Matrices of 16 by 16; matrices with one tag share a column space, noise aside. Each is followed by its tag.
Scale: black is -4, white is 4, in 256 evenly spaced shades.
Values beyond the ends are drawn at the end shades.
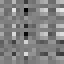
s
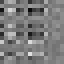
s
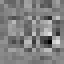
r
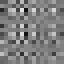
s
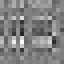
r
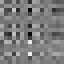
s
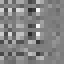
s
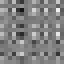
s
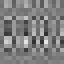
r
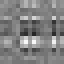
r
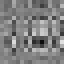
r
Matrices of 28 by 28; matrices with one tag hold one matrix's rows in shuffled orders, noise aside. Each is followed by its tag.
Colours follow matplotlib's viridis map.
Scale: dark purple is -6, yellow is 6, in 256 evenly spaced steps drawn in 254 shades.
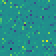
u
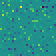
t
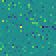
t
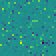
t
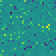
u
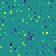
u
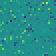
u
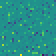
t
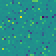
t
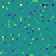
t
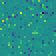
t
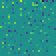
t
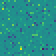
t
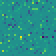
t
